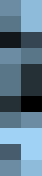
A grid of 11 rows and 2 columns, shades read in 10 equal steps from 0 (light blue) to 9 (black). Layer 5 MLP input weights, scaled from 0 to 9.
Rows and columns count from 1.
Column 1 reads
3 4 8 3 4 4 7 4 0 5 3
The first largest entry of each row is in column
1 1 1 2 2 2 2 1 1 1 1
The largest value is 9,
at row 7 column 2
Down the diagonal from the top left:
3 1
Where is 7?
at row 5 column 2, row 6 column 2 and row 7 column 1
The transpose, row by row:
3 4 8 3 4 4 7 4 0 5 3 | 1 1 6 4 7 7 9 3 0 0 1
